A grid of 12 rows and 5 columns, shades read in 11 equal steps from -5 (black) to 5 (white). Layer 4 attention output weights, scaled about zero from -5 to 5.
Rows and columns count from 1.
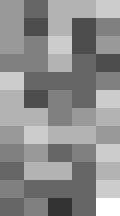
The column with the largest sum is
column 5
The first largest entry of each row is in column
5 3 3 3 1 5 1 2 5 2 5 5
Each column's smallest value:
-1 -2 -3 -2 -2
